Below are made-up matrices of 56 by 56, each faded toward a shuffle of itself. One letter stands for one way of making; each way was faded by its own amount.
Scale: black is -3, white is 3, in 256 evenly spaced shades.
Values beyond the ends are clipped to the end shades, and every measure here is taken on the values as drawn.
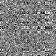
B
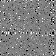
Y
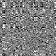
B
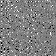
Y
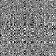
B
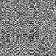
B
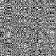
B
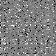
Y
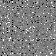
Y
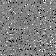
Y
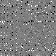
Y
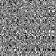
B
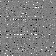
Y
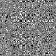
B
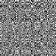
B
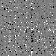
Y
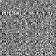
B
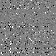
Y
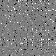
Y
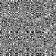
B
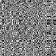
B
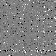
Y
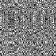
B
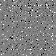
Y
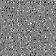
Y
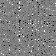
Y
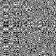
B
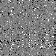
Y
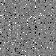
Y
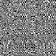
B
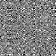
B
